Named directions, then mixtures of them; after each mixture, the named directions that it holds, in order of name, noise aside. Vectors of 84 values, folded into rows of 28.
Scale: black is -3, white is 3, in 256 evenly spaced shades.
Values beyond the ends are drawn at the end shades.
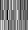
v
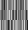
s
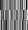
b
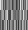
b, v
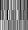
v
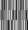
s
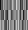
b, v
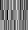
b, v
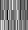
v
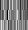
v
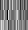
v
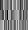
b, v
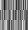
b, s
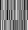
s, v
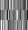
b, v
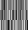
s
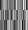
b, s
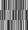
b, s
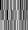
b, v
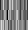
v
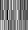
v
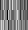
v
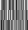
s, v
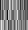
v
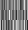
b, s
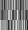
s, v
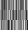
s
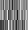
s, v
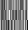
b, s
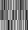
s, v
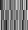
b
